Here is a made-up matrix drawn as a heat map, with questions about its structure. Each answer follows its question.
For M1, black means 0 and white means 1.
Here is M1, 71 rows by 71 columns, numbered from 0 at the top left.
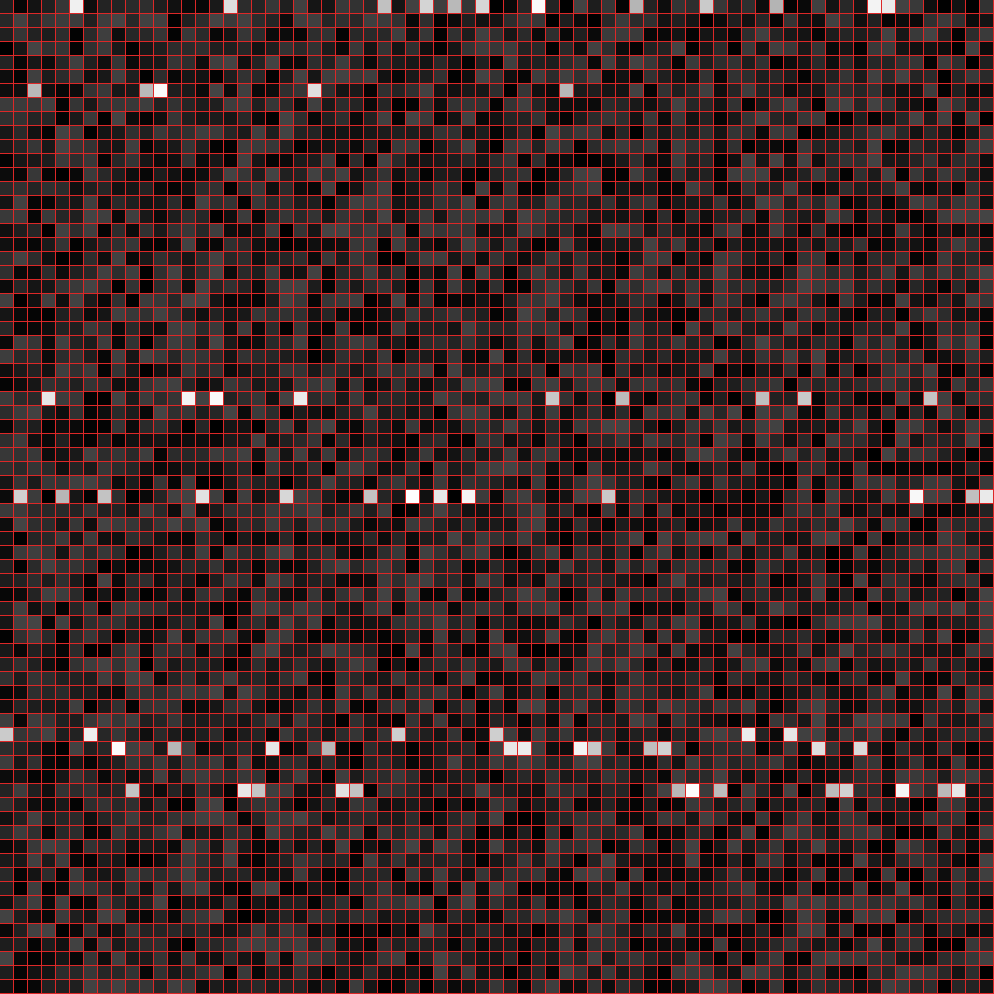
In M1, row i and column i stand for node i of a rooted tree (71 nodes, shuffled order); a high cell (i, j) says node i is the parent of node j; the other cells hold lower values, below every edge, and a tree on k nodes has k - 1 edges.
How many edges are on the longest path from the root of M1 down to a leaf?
2
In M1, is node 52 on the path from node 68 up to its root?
yes
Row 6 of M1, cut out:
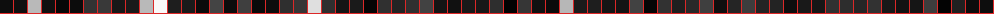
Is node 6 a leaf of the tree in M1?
no
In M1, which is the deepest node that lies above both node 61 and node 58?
53
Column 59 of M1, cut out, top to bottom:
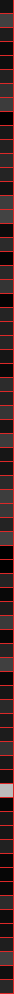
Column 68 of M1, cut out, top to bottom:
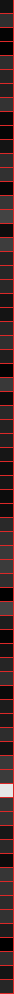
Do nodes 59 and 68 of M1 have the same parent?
yes
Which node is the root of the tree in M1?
52
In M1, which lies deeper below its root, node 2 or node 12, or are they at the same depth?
the same depth
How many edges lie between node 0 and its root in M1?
1
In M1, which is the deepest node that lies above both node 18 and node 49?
56
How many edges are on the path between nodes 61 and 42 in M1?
2
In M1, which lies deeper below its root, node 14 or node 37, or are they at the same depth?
the same depth
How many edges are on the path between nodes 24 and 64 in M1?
2
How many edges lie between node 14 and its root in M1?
2
